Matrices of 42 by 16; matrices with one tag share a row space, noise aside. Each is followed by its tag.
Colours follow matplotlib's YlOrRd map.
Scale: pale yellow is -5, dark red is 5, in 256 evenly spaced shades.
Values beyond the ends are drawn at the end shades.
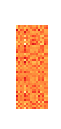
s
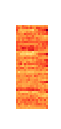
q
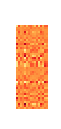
s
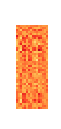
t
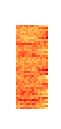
q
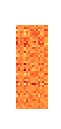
s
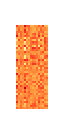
s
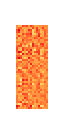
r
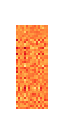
s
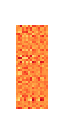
r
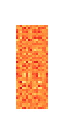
t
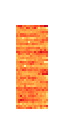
q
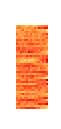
q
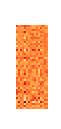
s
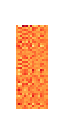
r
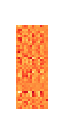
r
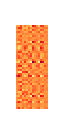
r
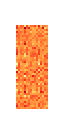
s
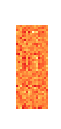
t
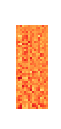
r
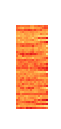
q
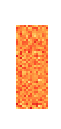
t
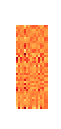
s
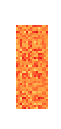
t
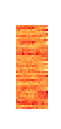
q
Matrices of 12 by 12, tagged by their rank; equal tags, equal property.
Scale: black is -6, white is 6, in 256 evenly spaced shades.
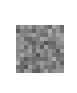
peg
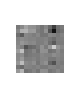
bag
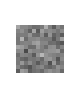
peg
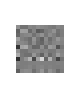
bag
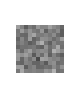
peg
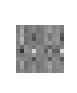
bag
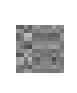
bag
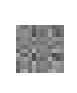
bag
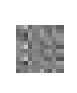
bag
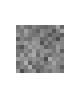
peg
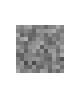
peg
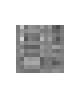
bag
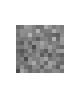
peg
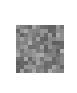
peg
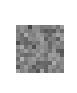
peg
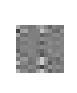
bag
